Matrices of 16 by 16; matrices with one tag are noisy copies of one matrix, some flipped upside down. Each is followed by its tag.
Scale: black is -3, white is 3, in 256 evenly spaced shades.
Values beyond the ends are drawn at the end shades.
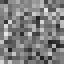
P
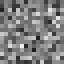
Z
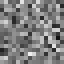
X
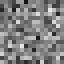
Z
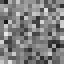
P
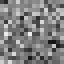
P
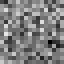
P
